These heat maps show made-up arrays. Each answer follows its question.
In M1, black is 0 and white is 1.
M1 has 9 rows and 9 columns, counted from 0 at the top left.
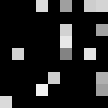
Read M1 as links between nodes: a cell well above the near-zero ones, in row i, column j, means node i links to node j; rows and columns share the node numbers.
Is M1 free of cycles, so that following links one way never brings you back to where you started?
no
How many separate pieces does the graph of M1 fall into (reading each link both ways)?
1
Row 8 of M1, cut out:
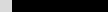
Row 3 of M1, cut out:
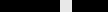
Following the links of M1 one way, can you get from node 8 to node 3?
yes
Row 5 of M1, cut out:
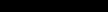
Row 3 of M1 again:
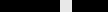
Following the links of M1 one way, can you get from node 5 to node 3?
no
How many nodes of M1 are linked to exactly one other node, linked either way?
1
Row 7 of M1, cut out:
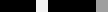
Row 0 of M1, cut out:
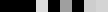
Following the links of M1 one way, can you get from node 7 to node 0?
yes
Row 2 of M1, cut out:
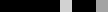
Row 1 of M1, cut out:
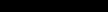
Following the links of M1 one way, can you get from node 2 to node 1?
no
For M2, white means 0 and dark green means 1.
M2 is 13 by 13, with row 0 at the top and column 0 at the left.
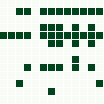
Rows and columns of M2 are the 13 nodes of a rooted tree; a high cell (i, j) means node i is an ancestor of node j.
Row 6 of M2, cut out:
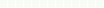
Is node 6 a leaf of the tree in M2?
yes
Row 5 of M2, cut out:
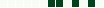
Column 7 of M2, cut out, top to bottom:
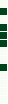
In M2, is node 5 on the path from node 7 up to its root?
yes
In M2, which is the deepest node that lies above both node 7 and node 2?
1
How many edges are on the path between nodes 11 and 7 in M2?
2
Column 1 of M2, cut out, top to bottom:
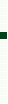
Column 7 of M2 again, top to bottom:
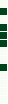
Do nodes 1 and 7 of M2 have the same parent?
no
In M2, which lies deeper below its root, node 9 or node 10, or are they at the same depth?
node 9
